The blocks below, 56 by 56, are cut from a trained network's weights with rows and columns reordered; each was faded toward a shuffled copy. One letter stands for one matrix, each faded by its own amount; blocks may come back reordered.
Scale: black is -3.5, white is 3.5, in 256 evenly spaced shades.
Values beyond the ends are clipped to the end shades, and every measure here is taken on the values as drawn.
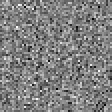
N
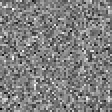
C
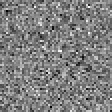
N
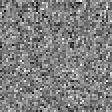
C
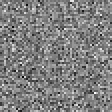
C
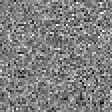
N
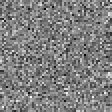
C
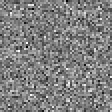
C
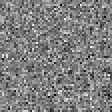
N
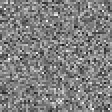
C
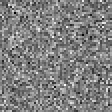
C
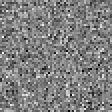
N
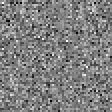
N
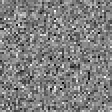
N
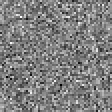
C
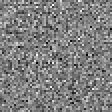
C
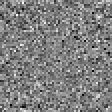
N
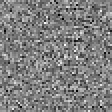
N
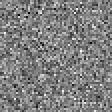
C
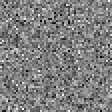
N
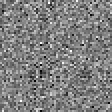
C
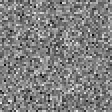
C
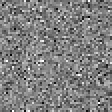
N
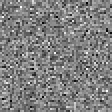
C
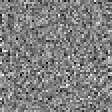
N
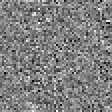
N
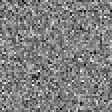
N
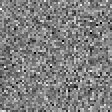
C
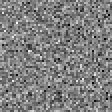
C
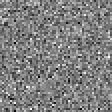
N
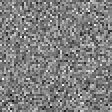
C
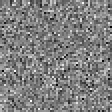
C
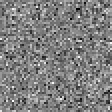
N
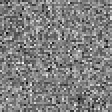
C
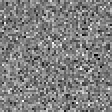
C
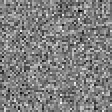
C
